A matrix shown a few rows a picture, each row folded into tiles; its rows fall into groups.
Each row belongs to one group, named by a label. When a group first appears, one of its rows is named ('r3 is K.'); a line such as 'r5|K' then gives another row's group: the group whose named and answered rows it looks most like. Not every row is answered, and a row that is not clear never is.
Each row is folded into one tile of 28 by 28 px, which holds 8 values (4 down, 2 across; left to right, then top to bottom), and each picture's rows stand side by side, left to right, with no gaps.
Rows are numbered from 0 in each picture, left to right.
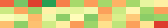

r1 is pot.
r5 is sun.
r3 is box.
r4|box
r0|pot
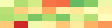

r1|sun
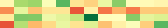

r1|sun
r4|sun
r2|sun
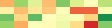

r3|pot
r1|sun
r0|box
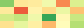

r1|sun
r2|pot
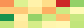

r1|sun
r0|box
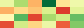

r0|pot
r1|pot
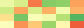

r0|sun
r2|sun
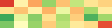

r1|box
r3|sun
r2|box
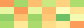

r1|box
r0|box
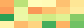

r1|pot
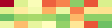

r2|box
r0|box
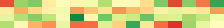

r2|sun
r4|pot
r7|box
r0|box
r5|box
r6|pot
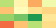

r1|box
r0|sun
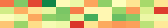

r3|box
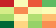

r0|box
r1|box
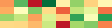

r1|pot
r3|sun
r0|box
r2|pot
